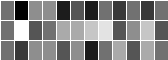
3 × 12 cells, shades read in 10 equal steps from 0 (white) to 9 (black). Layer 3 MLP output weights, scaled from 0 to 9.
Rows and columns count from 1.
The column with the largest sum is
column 7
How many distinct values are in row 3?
6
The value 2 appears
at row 2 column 7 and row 2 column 11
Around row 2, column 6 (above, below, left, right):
6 4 3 2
